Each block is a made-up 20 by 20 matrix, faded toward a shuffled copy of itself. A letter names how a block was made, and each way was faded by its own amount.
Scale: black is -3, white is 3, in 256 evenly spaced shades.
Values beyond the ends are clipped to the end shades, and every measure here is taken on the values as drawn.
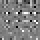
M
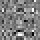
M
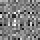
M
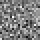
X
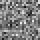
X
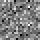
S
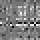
M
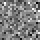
X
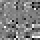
M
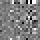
M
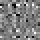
M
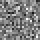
X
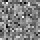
X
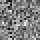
X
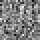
X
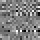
M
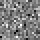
S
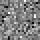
S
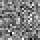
X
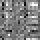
M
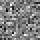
S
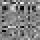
M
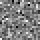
S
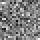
X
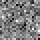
S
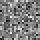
X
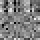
M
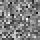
X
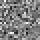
X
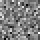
S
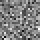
X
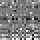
M
